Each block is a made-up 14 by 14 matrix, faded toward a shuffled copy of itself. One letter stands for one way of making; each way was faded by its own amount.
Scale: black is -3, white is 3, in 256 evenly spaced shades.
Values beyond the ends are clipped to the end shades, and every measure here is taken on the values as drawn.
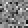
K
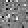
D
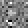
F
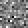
K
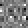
F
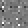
D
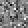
K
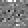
D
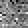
K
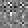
F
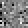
D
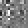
F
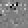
D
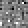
D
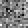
K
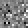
D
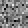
K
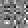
F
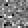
K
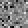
K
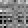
F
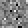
K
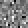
K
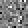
K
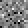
K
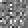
K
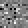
D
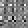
F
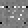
D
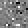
D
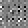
F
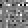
D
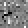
D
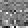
F
